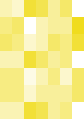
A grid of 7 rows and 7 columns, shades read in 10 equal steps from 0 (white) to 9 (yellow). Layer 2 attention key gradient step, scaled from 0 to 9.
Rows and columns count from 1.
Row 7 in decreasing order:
8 7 5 4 3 3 0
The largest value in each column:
6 6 8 7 6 6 9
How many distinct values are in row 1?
7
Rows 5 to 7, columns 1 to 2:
5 5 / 5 5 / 3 3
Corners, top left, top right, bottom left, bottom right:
3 0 3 0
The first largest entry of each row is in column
3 7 7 3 7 7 3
